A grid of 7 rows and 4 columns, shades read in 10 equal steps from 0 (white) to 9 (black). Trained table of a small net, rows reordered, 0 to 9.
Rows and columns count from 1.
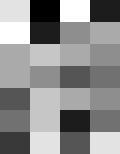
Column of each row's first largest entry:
2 2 4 3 1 3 1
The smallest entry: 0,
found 2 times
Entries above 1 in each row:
2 3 4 4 4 4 2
